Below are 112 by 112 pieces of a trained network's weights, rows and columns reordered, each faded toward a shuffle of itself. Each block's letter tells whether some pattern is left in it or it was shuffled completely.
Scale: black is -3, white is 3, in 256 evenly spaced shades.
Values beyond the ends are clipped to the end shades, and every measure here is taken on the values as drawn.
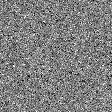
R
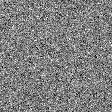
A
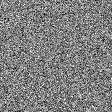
R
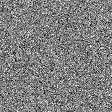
R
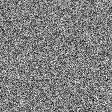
R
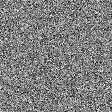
A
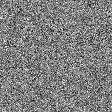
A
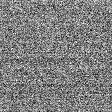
A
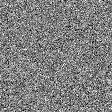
R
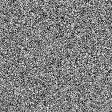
A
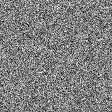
R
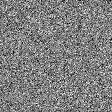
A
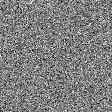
R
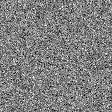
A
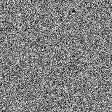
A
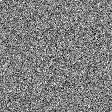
R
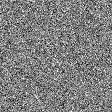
R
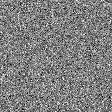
R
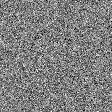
R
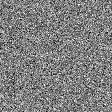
R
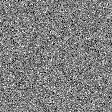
R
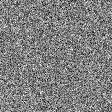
R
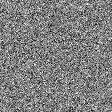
R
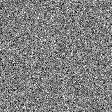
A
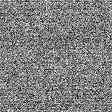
A
